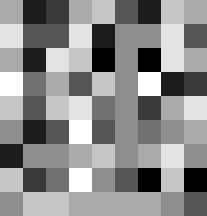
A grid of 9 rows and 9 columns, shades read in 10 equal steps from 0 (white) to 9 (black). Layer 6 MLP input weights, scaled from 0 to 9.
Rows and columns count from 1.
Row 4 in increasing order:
0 0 2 3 4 5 6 7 8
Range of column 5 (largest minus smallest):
7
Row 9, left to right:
4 2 2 3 3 3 3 4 6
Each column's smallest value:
0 2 1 0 2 3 0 1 1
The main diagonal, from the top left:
3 6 1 6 5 4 3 2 6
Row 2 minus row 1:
-2 -2 -1 -2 6 -2 -4 -1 3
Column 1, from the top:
3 1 3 0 2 4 8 2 4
